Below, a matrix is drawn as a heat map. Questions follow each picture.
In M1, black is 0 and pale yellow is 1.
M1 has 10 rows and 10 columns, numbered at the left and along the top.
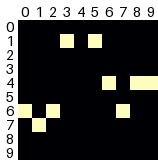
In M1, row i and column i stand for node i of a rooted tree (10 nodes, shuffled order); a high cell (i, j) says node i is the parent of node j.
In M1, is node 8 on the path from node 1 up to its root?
no
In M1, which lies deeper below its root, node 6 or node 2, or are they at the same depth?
node 2
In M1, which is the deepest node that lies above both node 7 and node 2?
6
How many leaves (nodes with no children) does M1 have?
6
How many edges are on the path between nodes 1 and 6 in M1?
2
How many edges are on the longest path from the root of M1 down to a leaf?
4
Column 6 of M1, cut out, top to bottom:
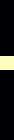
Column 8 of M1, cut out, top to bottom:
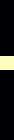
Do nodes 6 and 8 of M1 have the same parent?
yes
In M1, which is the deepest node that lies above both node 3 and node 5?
1
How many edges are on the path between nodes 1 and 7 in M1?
1
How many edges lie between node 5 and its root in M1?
4
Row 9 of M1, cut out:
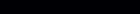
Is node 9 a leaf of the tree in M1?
yes
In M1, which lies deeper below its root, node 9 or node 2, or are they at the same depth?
node 2
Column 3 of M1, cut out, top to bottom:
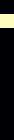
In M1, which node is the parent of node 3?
1
